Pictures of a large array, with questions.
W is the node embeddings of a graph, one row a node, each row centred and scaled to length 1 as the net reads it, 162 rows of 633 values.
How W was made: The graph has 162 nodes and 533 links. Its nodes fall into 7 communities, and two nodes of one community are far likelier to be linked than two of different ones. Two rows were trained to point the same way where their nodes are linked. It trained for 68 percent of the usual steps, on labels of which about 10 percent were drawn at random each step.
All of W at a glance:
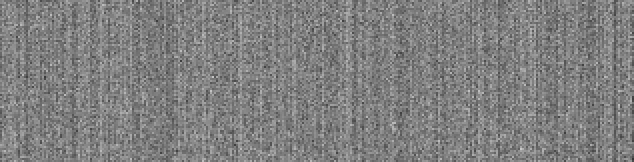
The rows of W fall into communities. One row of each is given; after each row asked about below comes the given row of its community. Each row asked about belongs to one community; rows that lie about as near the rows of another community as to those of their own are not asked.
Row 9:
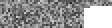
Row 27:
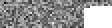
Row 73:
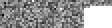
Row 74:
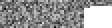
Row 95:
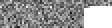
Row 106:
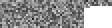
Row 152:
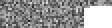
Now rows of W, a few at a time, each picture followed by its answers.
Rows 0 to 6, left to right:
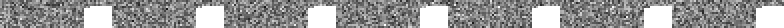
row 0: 152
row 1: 73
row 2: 9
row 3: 152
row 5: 152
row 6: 106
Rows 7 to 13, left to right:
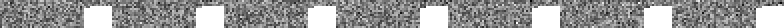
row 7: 95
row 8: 74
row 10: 106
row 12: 95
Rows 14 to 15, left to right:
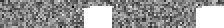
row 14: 27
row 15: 152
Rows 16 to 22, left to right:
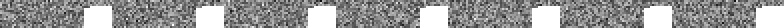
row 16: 152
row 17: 74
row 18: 152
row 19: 73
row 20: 27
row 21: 27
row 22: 27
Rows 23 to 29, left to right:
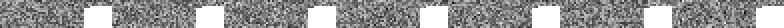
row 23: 106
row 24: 9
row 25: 9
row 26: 152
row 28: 27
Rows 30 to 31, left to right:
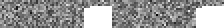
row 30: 73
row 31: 73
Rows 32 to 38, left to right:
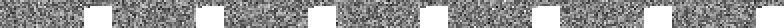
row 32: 74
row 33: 95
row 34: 73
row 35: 152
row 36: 74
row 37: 95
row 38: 27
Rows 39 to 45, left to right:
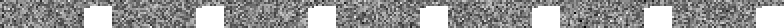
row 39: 27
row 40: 73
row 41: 73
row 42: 9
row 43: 95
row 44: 95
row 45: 95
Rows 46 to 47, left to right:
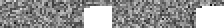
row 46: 74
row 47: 27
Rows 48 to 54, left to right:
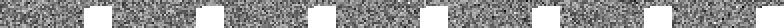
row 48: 9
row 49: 152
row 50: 9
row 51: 73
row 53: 9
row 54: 9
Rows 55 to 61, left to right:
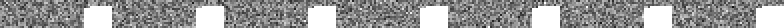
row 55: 27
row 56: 152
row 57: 9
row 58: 106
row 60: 74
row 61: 152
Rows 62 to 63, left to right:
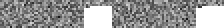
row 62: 73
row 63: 9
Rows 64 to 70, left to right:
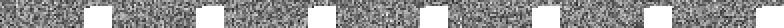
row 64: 27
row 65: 152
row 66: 95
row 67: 74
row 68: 152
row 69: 27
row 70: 73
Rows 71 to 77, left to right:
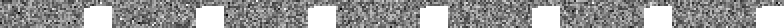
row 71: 27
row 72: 9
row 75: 95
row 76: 27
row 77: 27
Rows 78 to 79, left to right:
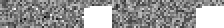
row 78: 74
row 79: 73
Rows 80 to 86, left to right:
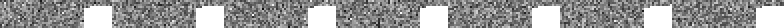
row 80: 152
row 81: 152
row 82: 9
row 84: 73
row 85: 95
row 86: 106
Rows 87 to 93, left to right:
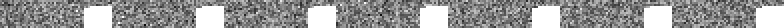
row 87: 74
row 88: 73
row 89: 74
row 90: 9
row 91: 152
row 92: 74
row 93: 73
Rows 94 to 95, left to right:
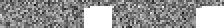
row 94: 95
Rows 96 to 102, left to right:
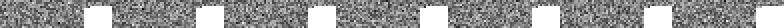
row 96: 106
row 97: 73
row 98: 152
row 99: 73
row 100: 73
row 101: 27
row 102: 74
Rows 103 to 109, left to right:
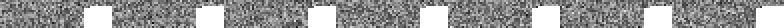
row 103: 152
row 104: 95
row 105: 95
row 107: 152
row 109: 152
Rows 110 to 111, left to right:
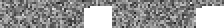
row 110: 152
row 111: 95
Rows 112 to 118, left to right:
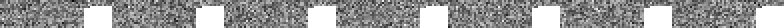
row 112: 95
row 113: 27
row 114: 9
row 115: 95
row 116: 27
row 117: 106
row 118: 95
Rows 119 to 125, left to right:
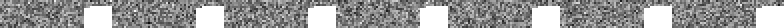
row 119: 74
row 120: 106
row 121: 74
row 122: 27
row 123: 95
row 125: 73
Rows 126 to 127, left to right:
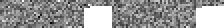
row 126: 73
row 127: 74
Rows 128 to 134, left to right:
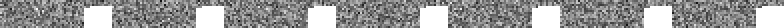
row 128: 74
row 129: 106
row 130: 27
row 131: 95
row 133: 27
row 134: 9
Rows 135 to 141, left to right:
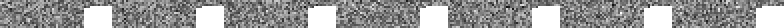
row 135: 9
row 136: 9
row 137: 74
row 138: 106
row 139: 74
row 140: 73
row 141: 106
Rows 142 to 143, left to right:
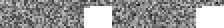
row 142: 74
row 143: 95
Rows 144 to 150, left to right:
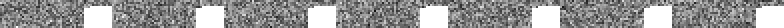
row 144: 106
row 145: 152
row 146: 152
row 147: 152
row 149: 73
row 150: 106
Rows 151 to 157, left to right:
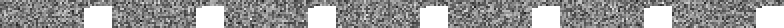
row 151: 73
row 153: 27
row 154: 27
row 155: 73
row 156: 9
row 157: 73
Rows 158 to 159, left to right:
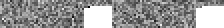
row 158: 152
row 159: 152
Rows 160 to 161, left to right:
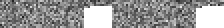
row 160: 74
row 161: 9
